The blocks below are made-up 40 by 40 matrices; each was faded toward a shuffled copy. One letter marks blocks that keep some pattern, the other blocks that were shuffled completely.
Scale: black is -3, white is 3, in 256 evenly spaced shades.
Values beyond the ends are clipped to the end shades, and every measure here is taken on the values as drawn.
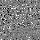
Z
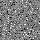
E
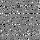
Z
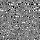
Z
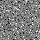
E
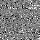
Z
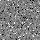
E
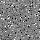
E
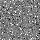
E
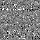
Z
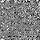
Z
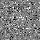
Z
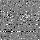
Z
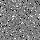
E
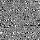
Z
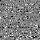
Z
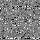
Z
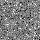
E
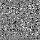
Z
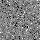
E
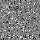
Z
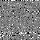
Z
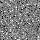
E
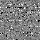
Z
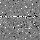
Z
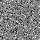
E
